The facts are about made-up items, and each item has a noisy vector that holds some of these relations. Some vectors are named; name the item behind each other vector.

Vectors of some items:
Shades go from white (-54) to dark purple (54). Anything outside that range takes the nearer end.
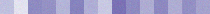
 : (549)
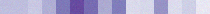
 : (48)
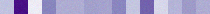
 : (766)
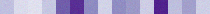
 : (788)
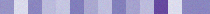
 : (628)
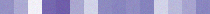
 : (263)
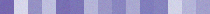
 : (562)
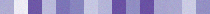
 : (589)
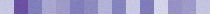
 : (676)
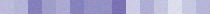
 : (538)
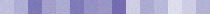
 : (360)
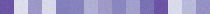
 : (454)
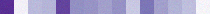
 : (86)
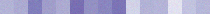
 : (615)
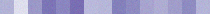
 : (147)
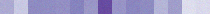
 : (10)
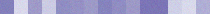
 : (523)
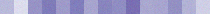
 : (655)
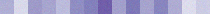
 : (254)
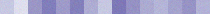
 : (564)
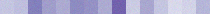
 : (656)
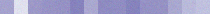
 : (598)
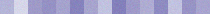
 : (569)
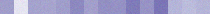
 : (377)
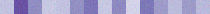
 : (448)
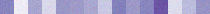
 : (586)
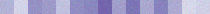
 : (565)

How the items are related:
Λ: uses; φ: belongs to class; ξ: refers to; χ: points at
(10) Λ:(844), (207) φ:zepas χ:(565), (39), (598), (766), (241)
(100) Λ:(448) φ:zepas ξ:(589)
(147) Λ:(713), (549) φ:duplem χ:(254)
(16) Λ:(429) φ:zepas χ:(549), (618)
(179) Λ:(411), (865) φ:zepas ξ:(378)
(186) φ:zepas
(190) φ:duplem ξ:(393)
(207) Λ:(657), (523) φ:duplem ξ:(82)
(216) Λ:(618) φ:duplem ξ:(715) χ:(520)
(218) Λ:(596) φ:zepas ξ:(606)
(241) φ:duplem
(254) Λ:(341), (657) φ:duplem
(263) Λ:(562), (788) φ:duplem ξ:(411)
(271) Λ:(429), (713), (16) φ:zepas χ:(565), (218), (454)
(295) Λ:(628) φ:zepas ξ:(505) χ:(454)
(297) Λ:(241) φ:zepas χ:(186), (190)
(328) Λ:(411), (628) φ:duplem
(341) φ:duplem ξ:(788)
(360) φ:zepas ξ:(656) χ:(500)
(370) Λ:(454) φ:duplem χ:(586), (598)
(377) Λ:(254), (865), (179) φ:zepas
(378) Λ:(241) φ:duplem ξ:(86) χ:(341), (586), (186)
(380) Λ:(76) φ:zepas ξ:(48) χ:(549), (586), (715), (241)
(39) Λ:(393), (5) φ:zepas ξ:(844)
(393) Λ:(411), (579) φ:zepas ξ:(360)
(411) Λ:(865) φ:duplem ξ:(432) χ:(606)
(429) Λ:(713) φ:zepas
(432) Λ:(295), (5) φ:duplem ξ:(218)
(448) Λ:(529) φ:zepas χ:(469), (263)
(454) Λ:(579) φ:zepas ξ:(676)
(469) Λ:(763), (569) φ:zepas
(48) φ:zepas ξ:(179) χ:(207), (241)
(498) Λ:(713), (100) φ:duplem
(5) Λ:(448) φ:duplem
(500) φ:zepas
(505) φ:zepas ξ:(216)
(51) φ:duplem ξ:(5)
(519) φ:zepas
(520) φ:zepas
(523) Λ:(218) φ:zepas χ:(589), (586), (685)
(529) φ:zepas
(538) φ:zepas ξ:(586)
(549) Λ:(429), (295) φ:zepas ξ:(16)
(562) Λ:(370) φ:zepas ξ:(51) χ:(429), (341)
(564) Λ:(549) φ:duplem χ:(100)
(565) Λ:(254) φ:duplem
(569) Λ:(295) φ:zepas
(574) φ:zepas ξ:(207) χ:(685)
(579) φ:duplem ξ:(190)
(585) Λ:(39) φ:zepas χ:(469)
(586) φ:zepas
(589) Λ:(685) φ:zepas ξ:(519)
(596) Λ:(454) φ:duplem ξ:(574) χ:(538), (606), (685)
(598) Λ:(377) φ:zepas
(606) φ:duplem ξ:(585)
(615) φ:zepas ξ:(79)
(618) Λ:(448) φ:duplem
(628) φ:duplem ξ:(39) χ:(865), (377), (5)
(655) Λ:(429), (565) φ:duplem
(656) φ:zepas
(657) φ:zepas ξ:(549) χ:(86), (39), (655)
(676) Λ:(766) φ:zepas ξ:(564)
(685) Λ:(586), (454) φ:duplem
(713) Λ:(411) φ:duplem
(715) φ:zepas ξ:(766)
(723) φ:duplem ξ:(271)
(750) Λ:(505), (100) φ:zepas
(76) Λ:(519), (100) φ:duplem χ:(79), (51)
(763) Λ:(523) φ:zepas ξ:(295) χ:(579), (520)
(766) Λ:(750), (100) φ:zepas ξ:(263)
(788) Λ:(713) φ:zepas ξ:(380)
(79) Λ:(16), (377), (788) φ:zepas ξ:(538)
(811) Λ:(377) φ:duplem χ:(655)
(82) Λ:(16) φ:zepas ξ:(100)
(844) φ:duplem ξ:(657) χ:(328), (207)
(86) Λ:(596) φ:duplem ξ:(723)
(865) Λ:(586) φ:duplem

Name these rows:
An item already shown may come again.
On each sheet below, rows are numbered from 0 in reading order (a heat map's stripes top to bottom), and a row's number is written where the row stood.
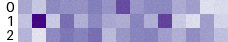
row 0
(10)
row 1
(216)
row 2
(79)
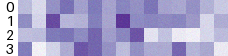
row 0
(655)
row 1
(207)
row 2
(297)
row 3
(179)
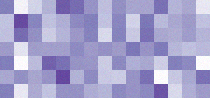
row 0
(179)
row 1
(618)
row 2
(5)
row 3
(377)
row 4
(271)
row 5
(585)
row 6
(865)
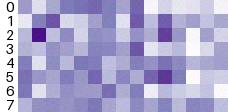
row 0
(378)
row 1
(519)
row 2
(505)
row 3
(241)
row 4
(393)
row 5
(763)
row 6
(723)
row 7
(498)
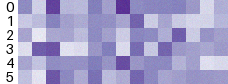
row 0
(207)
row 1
(656)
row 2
(429)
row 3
(100)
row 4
(10)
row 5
(82)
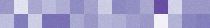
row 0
(713)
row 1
(432)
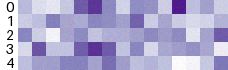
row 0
(788)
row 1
(656)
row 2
(411)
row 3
(380)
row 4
(606)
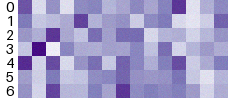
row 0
(579)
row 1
(218)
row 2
(574)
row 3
(766)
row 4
(596)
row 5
(844)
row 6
(207)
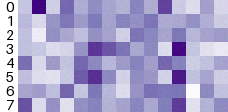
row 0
(216)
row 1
(655)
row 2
(16)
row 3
(341)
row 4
(370)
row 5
(788)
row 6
(295)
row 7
(579)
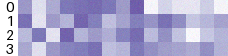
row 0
(378)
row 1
(685)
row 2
(715)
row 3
(328)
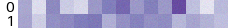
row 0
(657)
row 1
(469)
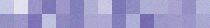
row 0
(564)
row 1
(39)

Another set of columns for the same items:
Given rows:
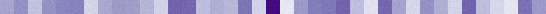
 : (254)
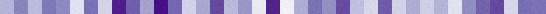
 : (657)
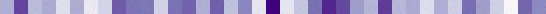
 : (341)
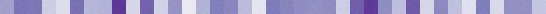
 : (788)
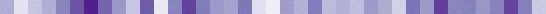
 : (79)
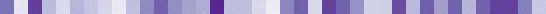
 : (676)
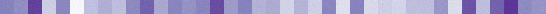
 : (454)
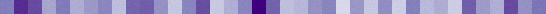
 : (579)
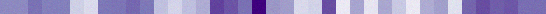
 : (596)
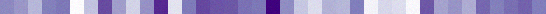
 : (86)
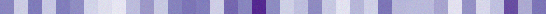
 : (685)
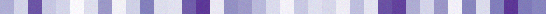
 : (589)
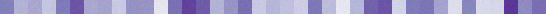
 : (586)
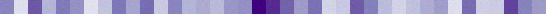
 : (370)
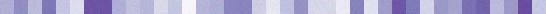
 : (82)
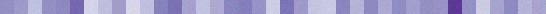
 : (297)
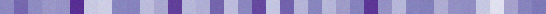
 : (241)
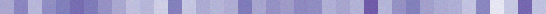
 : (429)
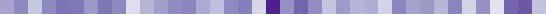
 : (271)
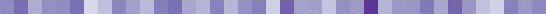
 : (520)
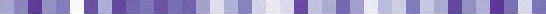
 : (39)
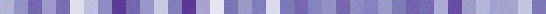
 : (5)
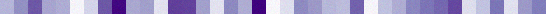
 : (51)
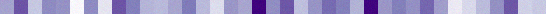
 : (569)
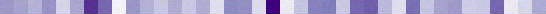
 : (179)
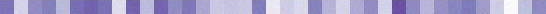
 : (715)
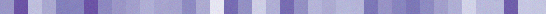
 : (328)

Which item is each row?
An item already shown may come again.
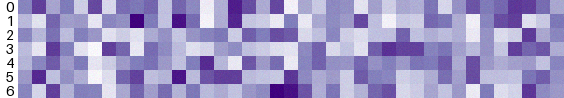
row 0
(574)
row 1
(844)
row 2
(685)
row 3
(100)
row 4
(5)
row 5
(723)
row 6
(370)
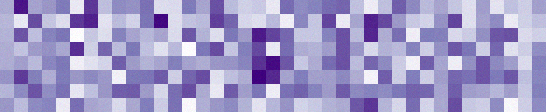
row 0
(295)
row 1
(380)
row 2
(469)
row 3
(606)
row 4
(523)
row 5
(393)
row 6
(5)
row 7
(48)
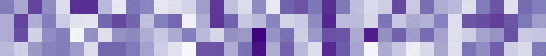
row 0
(505)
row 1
(207)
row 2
(569)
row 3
(218)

